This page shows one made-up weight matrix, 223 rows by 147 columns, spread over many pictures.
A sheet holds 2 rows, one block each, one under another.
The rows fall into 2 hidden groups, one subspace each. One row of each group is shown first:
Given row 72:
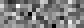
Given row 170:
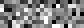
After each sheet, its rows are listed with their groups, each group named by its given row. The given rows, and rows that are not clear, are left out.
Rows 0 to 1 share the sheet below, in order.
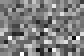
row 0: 72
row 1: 72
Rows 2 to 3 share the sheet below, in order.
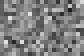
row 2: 72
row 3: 72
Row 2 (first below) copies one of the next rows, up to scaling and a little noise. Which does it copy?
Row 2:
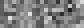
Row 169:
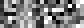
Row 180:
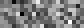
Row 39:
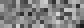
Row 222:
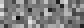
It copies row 169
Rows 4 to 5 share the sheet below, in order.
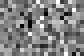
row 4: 72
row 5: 170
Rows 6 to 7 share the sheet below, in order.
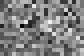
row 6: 72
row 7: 170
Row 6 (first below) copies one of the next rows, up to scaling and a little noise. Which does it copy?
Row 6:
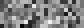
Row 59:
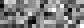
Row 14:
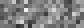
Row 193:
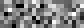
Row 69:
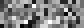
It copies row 69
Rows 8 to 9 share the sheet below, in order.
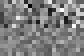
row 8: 170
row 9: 72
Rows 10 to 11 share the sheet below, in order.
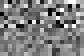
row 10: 170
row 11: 72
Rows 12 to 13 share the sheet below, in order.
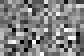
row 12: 170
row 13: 72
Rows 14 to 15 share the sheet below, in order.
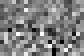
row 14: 72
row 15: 72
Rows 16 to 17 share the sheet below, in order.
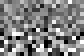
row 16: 170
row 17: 72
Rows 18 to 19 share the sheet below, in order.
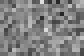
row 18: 72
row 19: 72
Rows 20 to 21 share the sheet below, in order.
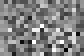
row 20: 72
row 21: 72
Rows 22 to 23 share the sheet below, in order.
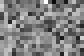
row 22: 72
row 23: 170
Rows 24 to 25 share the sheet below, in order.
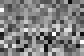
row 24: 170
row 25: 170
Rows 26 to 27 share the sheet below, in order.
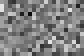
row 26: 72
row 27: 170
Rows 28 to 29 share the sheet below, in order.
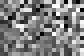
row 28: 170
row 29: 170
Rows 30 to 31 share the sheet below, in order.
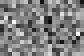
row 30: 72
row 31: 72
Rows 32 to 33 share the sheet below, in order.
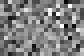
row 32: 170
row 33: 72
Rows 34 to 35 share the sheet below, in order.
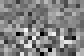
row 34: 72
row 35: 72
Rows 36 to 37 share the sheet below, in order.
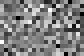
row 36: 170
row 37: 170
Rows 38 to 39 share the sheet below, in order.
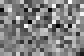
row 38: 170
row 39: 72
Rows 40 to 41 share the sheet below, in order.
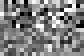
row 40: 72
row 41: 72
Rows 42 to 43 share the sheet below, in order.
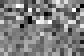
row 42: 72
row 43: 170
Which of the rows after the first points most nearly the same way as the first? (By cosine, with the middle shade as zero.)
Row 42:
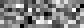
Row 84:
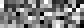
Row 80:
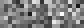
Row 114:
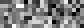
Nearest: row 114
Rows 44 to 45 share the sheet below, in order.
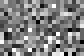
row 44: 72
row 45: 170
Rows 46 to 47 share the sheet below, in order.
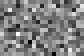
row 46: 72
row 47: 72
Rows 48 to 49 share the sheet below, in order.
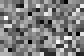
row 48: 72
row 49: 72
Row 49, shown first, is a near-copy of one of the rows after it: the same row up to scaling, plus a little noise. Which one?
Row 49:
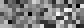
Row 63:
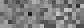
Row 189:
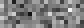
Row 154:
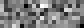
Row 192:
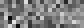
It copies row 63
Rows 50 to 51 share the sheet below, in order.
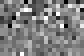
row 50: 170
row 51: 72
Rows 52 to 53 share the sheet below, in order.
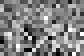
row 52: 170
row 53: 170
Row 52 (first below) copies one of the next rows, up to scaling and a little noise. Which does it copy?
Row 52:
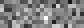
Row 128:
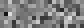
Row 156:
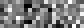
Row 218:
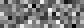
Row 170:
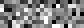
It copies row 170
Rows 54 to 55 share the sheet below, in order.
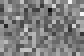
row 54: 170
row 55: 170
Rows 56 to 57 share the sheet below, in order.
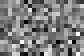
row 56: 170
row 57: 72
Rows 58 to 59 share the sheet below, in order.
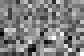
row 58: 170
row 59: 72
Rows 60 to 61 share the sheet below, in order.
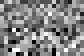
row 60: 170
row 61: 72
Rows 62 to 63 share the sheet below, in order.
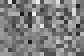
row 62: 72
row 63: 72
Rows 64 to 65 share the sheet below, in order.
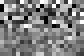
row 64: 170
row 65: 72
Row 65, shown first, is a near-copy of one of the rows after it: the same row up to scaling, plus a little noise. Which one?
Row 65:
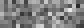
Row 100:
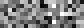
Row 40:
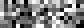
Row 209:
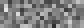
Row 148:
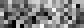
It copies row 40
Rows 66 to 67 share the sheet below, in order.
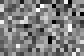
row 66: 170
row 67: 170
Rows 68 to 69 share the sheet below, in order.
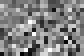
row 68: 72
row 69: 72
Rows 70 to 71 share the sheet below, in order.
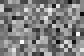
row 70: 170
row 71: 72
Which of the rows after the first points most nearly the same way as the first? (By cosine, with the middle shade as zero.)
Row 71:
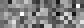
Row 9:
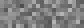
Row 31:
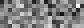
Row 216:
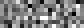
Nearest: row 31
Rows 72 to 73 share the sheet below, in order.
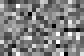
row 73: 170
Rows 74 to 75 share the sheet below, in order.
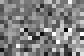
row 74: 170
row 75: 170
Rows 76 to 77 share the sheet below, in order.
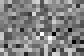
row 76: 72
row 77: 170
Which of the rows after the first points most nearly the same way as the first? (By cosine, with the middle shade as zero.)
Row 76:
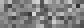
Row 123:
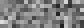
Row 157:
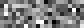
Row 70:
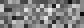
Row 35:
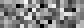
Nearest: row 70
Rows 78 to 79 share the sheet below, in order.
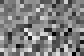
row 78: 170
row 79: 170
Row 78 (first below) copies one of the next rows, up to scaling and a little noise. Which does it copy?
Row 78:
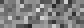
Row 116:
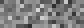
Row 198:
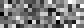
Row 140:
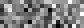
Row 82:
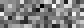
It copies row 116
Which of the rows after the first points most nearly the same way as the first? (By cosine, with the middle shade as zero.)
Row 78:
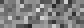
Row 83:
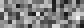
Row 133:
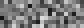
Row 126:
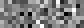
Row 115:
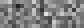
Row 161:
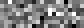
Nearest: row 133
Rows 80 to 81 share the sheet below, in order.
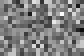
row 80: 72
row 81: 72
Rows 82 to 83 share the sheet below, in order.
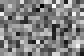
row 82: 170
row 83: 72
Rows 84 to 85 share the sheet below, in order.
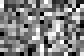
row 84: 72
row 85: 72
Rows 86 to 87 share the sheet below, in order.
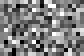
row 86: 72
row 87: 72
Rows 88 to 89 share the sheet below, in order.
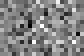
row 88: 72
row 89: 72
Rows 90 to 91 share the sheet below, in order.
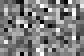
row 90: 72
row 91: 72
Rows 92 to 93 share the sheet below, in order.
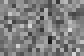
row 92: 72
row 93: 170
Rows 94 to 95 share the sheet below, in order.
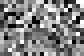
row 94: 72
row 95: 72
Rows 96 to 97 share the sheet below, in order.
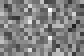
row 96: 170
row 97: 170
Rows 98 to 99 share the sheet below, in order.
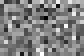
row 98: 170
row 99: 72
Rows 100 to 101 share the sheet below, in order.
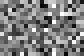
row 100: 72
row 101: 72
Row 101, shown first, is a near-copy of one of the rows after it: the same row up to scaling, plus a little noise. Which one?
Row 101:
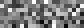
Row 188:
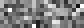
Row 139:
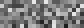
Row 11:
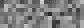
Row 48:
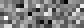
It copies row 139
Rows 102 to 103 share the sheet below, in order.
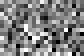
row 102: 170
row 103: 170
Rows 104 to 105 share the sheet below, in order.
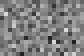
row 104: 72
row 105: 170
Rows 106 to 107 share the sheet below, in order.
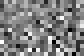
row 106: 72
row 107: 170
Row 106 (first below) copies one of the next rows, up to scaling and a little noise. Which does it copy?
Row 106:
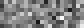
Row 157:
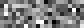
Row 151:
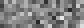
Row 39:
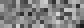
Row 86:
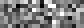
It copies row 151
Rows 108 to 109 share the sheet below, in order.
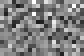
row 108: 72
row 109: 170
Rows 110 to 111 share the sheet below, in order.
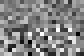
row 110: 170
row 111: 72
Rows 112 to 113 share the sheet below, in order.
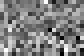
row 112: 72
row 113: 170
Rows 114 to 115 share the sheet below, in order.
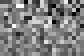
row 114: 72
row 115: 72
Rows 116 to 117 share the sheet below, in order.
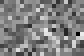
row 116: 170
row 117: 72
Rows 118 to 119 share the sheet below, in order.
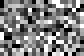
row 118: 72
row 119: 170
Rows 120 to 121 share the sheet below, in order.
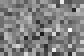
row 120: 72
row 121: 170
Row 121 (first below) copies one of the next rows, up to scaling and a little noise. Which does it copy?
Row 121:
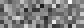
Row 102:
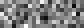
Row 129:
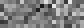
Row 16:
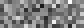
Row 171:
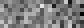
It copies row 16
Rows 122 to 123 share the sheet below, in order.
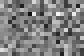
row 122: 72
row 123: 170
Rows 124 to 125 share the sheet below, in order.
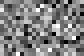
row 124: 170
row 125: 72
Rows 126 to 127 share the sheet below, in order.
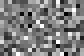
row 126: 72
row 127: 170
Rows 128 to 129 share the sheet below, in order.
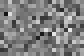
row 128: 170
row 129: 170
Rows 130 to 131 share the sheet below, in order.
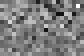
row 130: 72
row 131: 72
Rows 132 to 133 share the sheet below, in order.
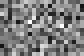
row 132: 170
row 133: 170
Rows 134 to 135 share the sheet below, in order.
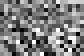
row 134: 170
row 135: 72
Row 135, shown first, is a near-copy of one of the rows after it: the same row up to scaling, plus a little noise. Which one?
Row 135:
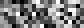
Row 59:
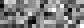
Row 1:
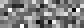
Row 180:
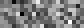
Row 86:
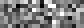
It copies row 180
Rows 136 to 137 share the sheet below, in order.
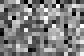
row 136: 170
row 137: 72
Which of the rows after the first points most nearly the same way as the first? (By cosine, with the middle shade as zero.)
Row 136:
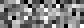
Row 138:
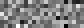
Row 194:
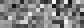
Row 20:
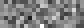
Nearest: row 138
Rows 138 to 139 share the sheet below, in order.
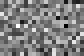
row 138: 170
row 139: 72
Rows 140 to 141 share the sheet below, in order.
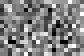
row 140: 170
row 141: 72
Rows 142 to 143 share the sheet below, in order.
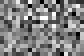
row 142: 170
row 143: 170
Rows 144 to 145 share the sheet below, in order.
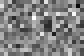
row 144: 72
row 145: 170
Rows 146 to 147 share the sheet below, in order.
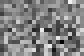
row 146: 170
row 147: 72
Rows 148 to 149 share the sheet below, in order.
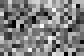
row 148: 72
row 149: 170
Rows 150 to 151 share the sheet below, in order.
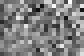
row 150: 170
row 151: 72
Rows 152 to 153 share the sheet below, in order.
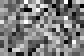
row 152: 170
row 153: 72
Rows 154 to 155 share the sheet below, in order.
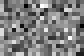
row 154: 72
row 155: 72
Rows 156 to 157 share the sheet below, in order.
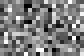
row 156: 170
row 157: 72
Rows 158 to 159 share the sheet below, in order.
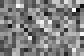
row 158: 72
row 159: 170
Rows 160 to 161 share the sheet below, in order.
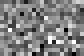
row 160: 72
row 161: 170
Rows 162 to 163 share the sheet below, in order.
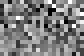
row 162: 170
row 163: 170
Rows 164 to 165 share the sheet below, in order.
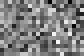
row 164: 170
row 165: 170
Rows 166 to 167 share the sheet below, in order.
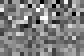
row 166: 170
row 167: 72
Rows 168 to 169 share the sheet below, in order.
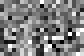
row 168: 170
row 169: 72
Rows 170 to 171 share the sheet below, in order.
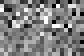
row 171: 170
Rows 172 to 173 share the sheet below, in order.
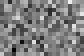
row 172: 170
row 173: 72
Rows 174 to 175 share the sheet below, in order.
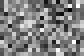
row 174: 72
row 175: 170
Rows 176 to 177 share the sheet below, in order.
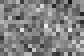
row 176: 170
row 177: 170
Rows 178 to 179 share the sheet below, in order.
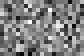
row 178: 170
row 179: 72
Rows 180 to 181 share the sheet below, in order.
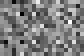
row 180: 72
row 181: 72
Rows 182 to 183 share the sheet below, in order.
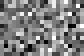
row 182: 72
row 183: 72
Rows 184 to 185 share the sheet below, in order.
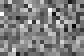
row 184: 170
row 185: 72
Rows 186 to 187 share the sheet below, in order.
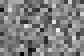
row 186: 170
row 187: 72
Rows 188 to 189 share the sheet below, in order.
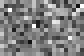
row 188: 72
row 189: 72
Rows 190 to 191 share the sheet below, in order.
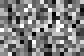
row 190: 170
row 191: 72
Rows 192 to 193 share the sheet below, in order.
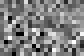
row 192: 72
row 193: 72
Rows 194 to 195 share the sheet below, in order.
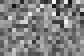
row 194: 170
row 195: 72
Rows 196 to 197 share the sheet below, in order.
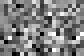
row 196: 72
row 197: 72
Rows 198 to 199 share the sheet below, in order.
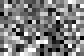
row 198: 170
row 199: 72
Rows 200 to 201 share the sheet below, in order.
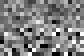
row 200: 72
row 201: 170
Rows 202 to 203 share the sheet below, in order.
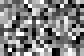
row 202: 170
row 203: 72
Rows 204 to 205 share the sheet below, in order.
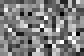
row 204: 72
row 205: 72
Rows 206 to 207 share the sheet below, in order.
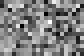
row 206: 72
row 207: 170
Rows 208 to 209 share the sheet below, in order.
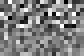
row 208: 170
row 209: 72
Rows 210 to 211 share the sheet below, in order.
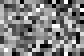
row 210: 170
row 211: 170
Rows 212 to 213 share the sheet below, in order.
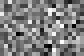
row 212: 170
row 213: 72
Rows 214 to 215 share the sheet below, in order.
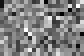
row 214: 72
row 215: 170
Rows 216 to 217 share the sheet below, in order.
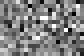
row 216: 170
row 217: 170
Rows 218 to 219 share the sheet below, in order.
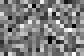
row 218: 170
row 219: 170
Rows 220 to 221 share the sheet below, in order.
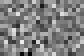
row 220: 72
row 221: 72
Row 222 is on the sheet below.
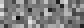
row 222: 72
